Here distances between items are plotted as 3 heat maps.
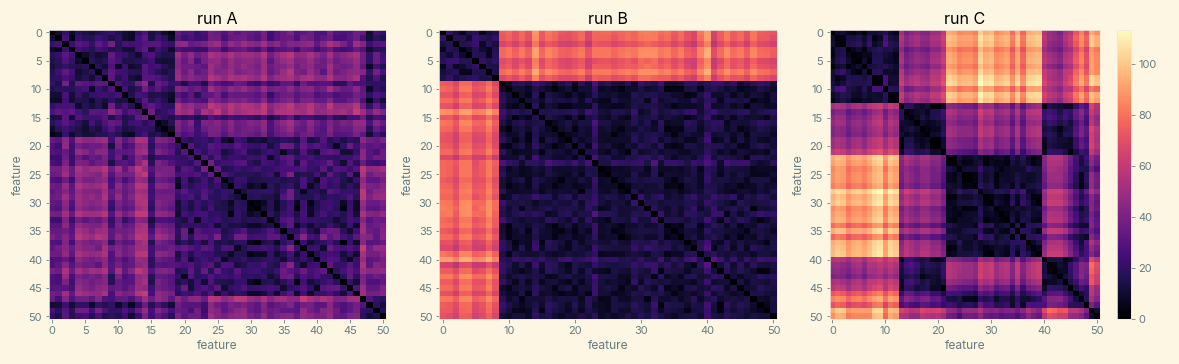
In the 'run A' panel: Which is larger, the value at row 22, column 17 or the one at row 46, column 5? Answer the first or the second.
the second
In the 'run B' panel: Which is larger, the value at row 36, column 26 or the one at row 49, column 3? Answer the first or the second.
the second
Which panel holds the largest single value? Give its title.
run C
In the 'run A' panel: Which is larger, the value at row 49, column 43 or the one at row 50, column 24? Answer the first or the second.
the second
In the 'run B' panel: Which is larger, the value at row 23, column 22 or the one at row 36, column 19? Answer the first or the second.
the first
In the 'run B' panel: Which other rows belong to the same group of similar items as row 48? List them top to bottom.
9, 10, 11, 12, 13, 14, 15, 16, 17, 18, 19, 20, 21, 22, 23, 24, 25, 26, 27, 28, 29, 30, 31, 32, 33, 34, 35, 36, 37, 38, 39, 40, 41, 42, 43, 44, 45, 46, 47, 49, 50
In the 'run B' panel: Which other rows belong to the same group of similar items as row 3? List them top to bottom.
0, 1, 2, 4, 5, 6, 7, 8
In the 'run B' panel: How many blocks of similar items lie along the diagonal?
2
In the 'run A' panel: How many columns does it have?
51
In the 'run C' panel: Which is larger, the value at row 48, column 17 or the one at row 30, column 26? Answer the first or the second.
the first
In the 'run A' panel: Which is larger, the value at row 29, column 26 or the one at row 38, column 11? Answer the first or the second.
the second
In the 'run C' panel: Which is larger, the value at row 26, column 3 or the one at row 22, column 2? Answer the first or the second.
the second
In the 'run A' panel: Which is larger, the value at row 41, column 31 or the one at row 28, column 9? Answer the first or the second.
the second
